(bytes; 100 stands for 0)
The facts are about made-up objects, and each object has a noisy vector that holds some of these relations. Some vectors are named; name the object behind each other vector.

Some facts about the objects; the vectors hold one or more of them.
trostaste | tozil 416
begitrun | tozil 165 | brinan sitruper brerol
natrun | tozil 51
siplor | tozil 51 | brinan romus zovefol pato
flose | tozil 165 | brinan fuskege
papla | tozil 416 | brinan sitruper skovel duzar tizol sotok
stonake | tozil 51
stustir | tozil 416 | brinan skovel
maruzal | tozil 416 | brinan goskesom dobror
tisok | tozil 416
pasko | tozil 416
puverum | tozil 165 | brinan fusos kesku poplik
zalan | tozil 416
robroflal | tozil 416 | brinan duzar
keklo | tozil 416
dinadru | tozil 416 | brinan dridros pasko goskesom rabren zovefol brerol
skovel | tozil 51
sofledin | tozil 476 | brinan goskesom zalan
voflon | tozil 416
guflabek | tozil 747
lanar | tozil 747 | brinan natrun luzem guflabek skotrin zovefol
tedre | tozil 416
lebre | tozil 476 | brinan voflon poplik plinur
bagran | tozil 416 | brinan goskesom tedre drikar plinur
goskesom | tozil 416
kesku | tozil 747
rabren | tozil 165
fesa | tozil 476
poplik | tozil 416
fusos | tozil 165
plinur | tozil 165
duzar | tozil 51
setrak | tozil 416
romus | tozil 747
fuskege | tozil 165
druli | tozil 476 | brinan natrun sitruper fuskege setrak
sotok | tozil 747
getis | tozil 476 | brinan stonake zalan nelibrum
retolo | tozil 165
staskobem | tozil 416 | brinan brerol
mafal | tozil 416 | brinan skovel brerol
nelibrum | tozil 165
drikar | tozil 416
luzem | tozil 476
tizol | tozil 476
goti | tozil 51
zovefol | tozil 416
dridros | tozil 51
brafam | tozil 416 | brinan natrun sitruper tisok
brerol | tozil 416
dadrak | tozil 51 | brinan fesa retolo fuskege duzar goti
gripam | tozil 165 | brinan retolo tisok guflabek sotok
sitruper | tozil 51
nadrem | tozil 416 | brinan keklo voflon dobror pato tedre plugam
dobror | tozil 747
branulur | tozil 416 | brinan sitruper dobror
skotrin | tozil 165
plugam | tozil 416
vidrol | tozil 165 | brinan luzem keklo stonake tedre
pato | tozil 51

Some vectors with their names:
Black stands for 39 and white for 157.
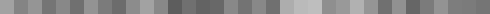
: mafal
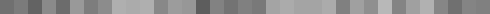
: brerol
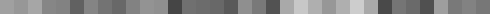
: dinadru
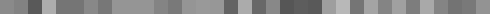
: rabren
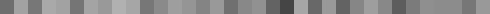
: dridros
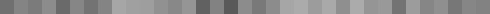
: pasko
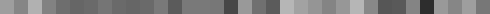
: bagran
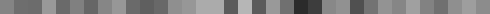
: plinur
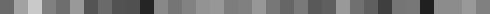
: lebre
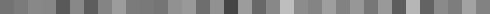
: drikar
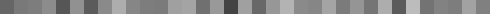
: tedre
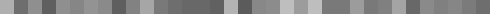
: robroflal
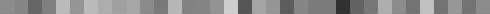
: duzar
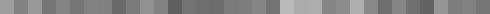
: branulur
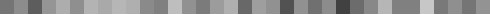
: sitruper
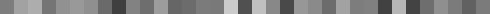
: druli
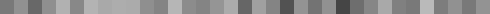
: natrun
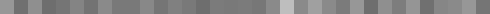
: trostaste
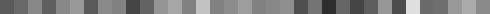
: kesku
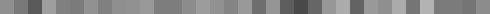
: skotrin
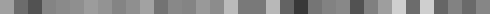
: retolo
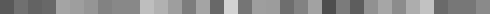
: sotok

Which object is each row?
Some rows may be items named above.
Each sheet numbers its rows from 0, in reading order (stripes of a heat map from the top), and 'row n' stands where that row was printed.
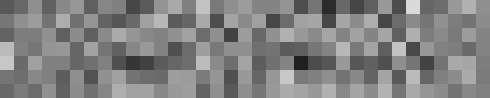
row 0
kesku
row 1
lanar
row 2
zalan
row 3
begitrun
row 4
puverum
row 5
voflon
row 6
zovefol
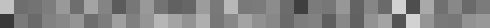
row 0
flose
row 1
dobror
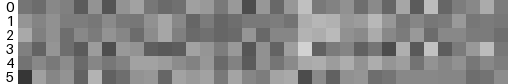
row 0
voflon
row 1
staskobem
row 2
stustir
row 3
poplik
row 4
pasko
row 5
luzem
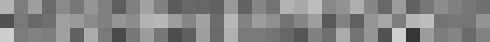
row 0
brafam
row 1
guflabek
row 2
gripam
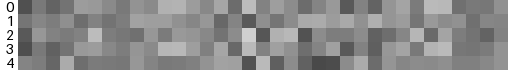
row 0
guflabek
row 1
pasko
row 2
tizol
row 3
guflabek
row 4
nelibrum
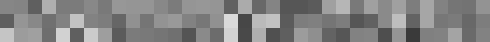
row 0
rabren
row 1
fesa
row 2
dadrak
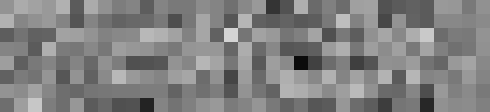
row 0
siplor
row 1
vidrol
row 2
sotok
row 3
rabren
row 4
fusos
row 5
goskesom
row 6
maruzal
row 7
lebre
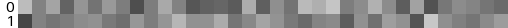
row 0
papla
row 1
romus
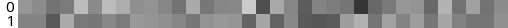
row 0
goti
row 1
rabren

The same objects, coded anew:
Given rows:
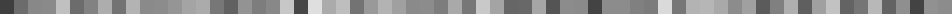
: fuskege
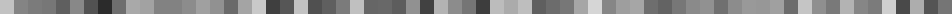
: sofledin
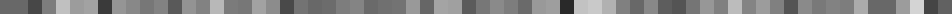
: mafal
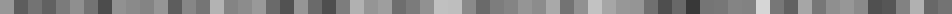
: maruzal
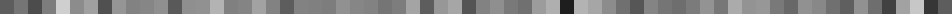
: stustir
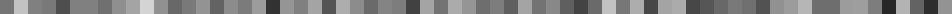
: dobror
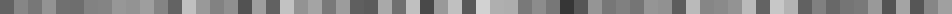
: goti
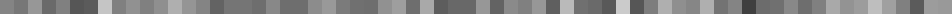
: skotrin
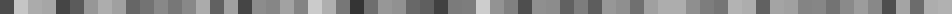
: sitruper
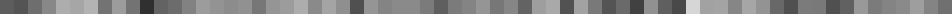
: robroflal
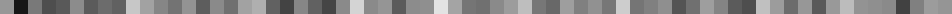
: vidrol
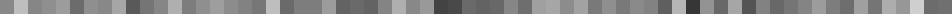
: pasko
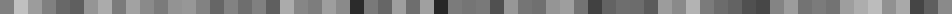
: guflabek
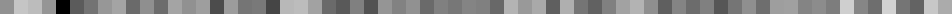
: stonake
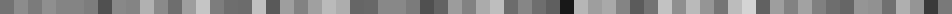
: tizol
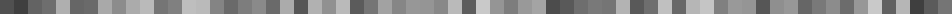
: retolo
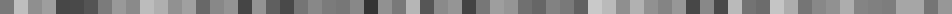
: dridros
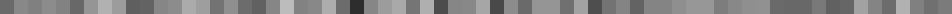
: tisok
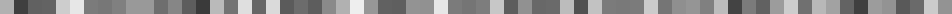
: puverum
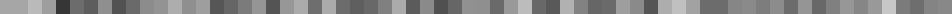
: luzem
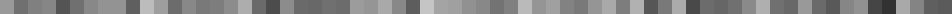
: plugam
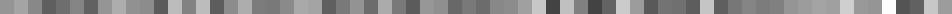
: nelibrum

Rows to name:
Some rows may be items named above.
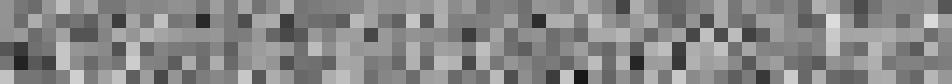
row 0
trostaste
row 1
siplor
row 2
rabren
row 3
flose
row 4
gripam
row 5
fusos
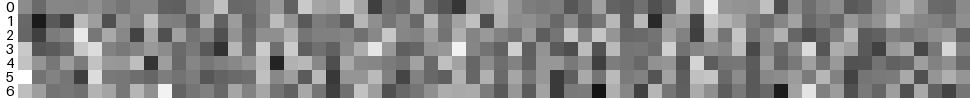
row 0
fesa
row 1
gripam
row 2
brafam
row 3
puverum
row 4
poplik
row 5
lebre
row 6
kesku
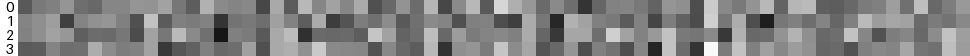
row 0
goti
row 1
lanar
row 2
siplor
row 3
dadrak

